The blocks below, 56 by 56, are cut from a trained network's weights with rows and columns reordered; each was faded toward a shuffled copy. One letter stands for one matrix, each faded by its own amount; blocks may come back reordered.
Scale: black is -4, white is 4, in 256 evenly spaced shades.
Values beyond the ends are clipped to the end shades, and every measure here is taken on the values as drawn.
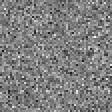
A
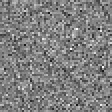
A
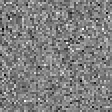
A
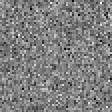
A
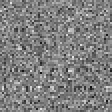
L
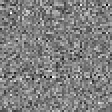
L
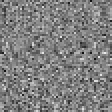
L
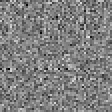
L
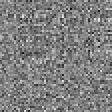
L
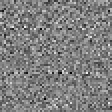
L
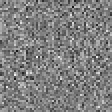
L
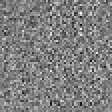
L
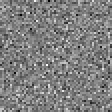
A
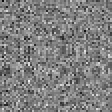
L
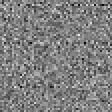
L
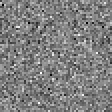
A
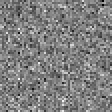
L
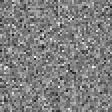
A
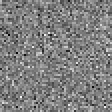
A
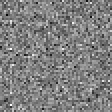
A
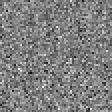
A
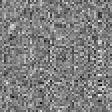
L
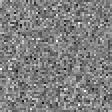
A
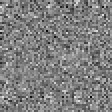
L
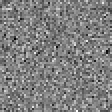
A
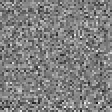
L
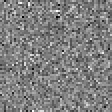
A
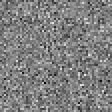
A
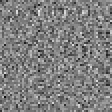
L
